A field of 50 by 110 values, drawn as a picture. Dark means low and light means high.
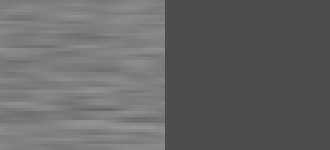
It is made of 1 by 2 panels. Panel 1,1: middling, streaked across, faint in contrast. Panel 1,2: low, flat.
